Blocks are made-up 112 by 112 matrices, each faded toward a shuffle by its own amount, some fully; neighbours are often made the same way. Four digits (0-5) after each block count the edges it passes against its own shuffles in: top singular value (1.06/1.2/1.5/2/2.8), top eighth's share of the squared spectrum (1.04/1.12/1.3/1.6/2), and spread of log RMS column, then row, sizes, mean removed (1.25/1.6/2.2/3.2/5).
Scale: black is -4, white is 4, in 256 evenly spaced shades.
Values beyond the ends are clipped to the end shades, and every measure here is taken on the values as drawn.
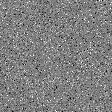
0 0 0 0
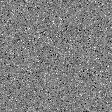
1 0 0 0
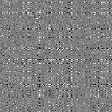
5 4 3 3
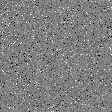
1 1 0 0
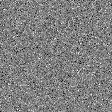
3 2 0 0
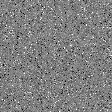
0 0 1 0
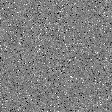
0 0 1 0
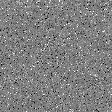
0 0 0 0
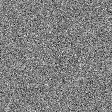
0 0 0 0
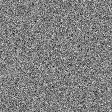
0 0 0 0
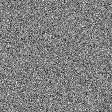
2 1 0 0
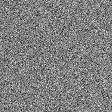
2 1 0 0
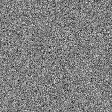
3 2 0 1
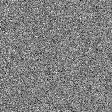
1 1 0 0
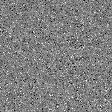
2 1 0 0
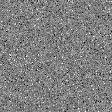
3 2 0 0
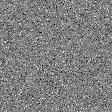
0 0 0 0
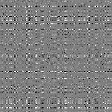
5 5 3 4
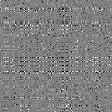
5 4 3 3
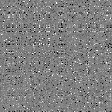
4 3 2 2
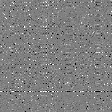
5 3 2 2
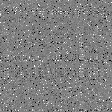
4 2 0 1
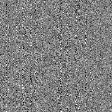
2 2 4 0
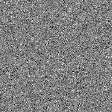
0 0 2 0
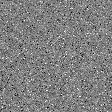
2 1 0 0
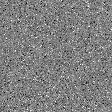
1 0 0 0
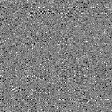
4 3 2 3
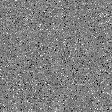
3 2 0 1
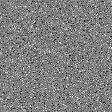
2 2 0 1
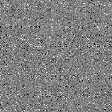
4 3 1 2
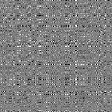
5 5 3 4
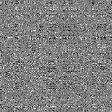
4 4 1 3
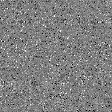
3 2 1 1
